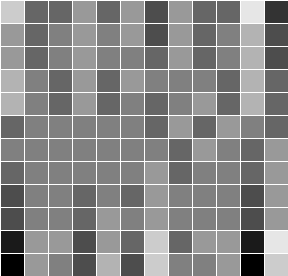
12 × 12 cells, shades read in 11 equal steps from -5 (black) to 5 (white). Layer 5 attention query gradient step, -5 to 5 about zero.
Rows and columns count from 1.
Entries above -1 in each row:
5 8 8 8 7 8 10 9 8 9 7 8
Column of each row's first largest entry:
11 11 11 1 1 8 9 7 7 5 12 7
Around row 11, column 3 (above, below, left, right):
0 0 1 -2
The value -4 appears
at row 11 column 1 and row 11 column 11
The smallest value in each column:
-5 -1 -1 -2 -1 -2 -2 -1 -1 -1 -5 -3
